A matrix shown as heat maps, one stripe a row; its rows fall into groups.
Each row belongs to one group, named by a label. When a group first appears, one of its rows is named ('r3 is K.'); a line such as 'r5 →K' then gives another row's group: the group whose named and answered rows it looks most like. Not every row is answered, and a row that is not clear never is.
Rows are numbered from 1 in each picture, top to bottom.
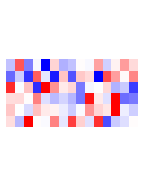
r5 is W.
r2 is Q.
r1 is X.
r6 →X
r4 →W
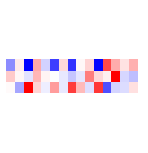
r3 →X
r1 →Q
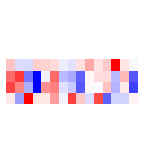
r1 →W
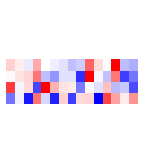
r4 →Q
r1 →W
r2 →W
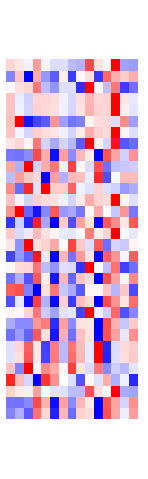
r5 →W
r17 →X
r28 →X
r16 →W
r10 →X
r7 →W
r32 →Q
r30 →W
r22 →Q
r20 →Q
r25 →Q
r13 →W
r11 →X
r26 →X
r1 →W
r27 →X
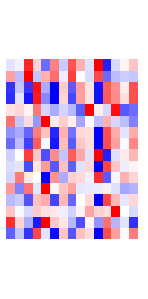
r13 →Q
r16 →Q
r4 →Q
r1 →X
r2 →X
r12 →X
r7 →Q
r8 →Q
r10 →Q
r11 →X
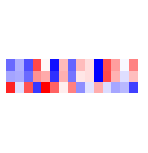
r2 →Q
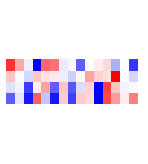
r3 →Q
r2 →W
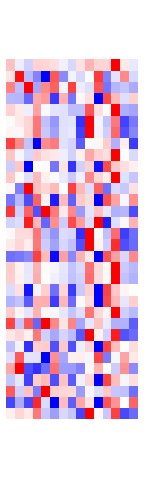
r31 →Q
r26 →Q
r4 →Q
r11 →W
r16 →W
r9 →W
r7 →W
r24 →X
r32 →W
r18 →Q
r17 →W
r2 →X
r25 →W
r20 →W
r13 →Q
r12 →X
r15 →X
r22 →Q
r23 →W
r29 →Q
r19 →W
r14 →X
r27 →X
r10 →Q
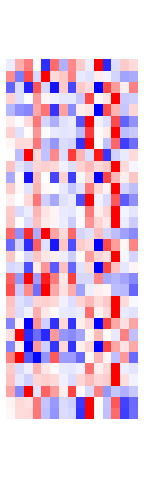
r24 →Q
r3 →Q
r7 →W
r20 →X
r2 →X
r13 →W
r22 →W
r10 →W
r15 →W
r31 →W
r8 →W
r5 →Q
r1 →X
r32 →W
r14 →W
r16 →X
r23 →W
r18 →W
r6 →W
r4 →W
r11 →Q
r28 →W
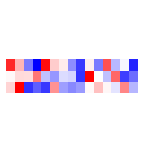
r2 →W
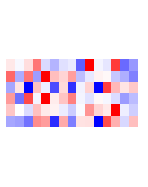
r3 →Q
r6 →Q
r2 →X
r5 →W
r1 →W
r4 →X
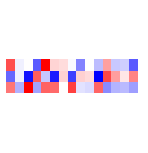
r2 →Q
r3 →X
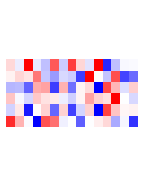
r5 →Q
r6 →X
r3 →Q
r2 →W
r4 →W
